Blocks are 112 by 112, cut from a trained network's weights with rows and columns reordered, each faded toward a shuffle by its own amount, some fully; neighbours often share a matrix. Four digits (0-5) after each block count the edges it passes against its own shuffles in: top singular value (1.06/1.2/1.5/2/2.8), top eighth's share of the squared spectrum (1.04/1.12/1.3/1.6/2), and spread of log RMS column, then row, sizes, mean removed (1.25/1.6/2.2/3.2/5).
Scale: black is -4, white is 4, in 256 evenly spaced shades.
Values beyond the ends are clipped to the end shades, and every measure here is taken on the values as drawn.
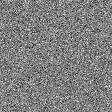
0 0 0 0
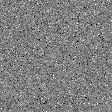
1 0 0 0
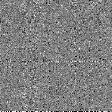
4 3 3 2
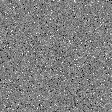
0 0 0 0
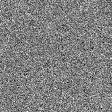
2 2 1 0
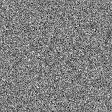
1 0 0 0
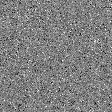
0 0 0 0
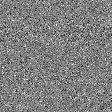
1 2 0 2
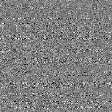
3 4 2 4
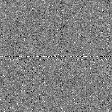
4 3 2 2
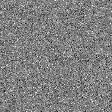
1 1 0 1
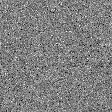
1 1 0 1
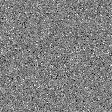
1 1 0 1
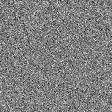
2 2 0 0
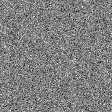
0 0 0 0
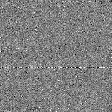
3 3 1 2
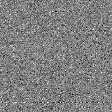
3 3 0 2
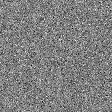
1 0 0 0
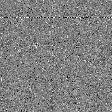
3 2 2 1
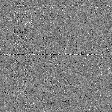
3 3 2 1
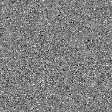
2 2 0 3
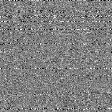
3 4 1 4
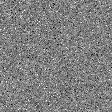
0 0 0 0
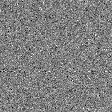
2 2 0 1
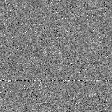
3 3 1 2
